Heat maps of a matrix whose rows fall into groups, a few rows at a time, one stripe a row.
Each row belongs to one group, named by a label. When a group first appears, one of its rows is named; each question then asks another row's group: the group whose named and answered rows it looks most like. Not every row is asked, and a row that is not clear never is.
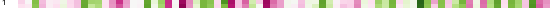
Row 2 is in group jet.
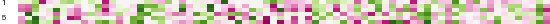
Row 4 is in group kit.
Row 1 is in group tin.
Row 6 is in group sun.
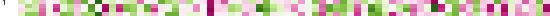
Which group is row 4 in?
tin
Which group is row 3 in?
tin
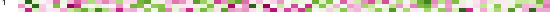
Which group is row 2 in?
jet
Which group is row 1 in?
kit
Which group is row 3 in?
jet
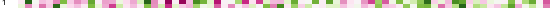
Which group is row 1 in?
kit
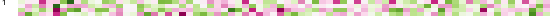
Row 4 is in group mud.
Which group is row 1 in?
tin
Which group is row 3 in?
sun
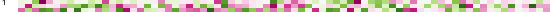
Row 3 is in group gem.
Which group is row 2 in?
jet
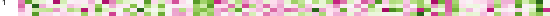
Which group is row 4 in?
mud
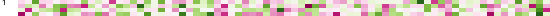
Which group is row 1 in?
mud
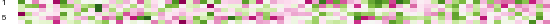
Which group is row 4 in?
gem
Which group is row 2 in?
tin
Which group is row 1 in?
gem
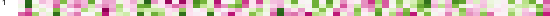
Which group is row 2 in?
kit
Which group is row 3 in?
jet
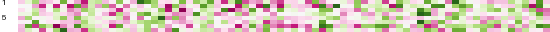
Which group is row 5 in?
gem
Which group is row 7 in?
gem
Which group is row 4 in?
kit
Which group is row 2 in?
gem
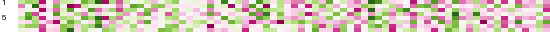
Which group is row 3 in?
tin
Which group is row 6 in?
mud
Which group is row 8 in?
tin
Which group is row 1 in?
tin
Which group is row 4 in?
gem
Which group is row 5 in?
tin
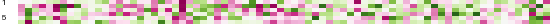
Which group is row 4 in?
gem
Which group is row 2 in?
gem
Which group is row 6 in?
sun
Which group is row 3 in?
mud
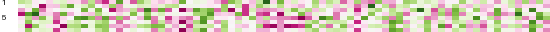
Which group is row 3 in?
mud
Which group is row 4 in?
mud
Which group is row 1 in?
kit
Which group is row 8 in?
sun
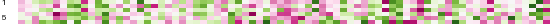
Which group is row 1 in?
sun
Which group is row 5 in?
gem
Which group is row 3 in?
sun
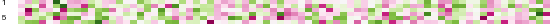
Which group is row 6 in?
tin
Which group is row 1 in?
kit
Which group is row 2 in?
kit
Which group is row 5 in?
sun
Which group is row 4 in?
sun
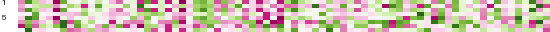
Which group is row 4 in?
jet
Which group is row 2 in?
sun
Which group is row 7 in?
gem
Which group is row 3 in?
mud
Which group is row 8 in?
kit
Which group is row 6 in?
gem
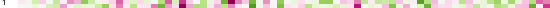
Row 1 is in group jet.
